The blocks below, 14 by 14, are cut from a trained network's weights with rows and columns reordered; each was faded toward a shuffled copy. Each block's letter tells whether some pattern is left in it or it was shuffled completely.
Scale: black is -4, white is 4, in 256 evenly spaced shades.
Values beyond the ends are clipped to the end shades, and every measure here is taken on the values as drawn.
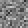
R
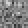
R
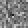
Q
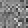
R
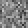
Q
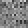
R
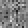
Q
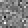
Q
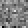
R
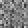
R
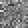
Q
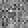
R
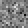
Q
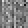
R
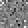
Q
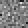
Q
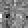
R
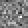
R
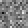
R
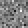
Q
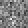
Q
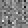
R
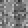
R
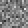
Q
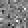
Q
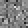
Q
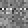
R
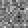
Q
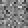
Q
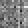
R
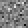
Q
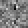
R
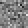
Q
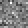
Q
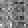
R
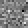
Q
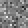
Q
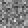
Q
